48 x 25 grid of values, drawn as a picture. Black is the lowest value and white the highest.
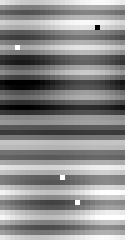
Four lone cells stand out: three far higher and one far lower than their neighbours. The middle left is the ninth with the lowest average. The ninth with the highest average is the bottom right. Horizontal stripes repeat 10 times down the table.
